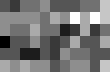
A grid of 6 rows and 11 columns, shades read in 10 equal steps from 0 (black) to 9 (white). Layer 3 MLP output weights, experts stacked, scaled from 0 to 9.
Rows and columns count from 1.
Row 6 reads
6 5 6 5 5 3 4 5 5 3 7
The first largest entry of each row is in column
11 8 4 8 7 11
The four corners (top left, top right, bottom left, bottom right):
3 7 6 7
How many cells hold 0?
1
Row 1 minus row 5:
0 -1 3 3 2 1 -2 -1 0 1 4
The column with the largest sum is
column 11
